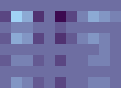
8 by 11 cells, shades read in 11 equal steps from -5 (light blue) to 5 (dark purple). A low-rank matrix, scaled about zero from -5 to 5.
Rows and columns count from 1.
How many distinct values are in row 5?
2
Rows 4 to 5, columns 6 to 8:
3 1 -1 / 0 0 0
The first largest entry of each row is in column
1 6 6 6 1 6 1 6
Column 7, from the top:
0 2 0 1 0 0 0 0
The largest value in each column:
2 0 0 3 0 5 2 0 0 0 0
